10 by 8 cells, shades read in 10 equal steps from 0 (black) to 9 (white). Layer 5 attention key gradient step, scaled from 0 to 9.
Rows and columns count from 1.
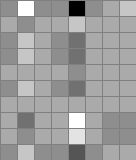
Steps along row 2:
down up same up down same same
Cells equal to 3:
1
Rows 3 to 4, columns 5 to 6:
4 6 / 4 6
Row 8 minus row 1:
1 -5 1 1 9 1 -1 -2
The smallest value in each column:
5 4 5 5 0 5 5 5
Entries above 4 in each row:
7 8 7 7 8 7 8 7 8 7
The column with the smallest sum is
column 5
